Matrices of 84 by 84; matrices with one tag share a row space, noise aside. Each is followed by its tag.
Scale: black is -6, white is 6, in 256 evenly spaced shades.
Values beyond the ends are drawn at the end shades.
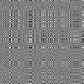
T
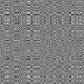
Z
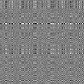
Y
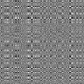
Z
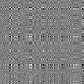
T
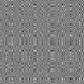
Y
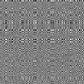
Y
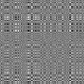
Z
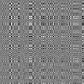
T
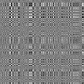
T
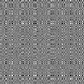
Y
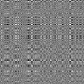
Z
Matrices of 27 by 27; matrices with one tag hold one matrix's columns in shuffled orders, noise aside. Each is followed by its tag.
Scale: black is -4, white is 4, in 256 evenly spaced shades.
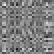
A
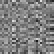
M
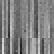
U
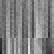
U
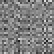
M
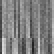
U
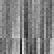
U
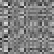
A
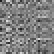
M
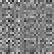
M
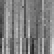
U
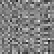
M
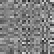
M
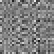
M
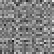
M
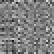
M
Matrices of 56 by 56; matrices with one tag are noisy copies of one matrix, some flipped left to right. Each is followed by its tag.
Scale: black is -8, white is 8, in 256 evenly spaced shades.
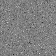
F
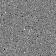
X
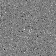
X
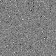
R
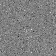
X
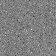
X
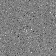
X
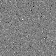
R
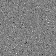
F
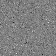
F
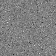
F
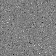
F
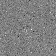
X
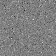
R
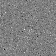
X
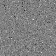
R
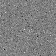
X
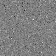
R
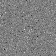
X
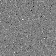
R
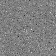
X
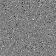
R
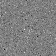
X
